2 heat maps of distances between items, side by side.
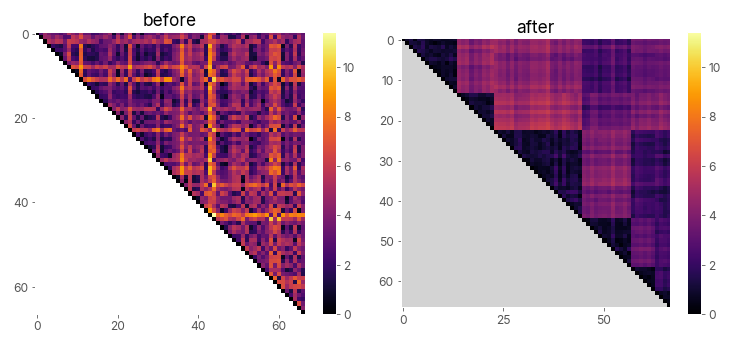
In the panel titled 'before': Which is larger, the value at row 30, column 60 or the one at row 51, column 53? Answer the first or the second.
the first
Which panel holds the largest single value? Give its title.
before
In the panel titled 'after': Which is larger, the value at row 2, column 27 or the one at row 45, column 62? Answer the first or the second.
the first
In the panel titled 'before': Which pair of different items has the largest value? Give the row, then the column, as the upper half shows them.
43, 44
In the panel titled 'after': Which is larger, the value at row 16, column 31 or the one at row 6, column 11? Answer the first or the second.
the first
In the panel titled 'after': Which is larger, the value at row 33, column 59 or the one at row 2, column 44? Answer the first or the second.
the second
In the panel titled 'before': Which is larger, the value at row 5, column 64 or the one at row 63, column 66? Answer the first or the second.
the first
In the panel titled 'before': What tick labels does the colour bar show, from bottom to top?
0, 2, 4, 6, 8, 10
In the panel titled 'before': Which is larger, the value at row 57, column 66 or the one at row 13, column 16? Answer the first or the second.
the second
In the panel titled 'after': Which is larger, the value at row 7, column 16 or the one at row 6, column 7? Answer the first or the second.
the first
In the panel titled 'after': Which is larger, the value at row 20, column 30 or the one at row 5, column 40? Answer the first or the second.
the first
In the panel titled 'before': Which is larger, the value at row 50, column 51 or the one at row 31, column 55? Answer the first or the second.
the first
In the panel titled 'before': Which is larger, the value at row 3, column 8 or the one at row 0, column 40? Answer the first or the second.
the first
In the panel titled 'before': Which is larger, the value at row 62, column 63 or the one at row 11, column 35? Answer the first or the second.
the second
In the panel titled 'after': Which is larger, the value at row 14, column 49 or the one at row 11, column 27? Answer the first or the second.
the second
